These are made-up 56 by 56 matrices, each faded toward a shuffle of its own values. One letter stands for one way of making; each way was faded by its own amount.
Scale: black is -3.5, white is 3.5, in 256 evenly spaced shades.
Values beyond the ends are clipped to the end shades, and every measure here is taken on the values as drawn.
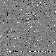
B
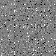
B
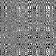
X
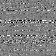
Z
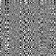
X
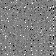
B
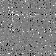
B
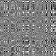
X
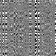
X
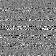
Z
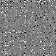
B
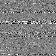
Z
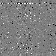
B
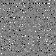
B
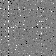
B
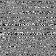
Z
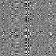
X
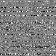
Z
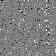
B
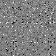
B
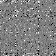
B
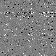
B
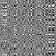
X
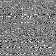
Z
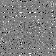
B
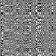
X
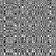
X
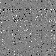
B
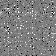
B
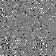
B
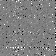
B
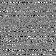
Z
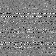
Z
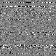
Z
